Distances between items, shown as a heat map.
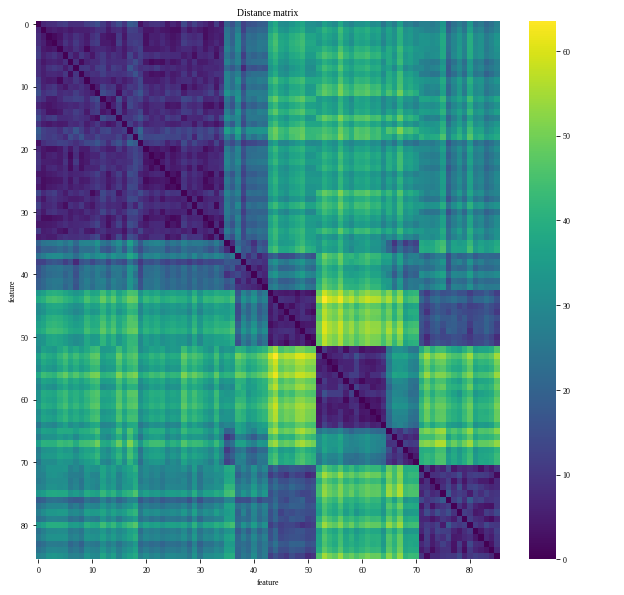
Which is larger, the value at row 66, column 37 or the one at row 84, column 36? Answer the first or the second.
the second
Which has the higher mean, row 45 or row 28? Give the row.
45
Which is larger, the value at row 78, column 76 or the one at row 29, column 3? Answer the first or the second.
the first
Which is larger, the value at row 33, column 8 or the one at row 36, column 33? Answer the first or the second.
the second
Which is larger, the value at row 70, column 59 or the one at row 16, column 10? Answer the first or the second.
the first
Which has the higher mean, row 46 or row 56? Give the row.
56
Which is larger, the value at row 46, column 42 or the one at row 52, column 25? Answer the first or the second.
the second
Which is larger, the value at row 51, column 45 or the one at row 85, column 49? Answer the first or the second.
the second
